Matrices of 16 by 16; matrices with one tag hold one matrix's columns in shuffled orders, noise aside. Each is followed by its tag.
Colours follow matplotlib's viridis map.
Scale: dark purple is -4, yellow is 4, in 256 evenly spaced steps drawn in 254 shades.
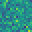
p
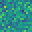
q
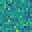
p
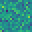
q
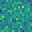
q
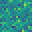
p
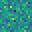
q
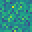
q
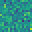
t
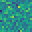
q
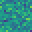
q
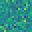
p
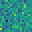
t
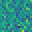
p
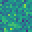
t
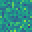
p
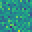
p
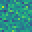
q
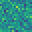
q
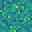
q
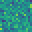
t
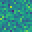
q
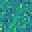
t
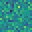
q
